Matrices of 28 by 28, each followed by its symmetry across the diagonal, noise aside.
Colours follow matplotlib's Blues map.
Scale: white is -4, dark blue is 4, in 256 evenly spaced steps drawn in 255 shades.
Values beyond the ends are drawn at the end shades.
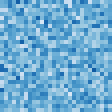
antisymmetric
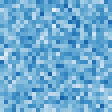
neither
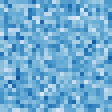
antisymmetric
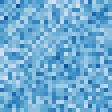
symmetric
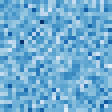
symmetric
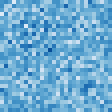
symmetric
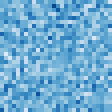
antisymmetric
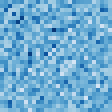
symmetric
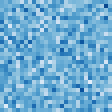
antisymmetric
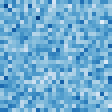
neither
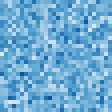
neither
